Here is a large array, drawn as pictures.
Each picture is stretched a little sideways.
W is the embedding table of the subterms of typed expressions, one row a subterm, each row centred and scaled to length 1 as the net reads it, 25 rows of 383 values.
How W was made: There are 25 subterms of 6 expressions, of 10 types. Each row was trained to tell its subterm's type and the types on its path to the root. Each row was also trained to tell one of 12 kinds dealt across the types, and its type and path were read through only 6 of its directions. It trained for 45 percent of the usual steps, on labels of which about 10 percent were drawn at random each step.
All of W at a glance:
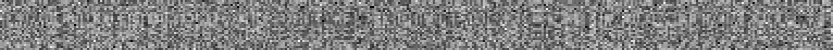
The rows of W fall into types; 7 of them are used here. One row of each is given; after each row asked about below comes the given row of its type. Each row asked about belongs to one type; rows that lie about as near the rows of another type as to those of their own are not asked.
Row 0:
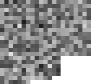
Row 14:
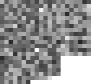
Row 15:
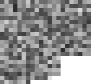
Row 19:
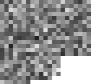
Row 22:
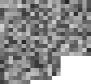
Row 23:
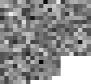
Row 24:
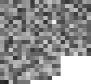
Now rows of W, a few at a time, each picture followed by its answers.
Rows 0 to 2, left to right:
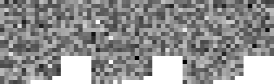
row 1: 0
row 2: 24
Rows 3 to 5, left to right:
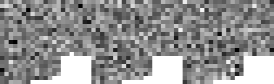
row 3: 23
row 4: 22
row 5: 0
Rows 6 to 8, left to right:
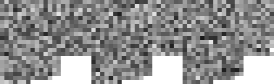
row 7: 14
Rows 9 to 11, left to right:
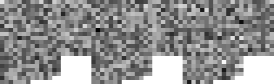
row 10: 14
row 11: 19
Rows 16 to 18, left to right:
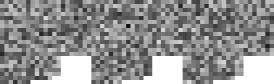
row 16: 19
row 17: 22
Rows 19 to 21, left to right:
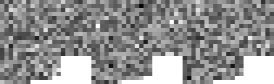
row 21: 22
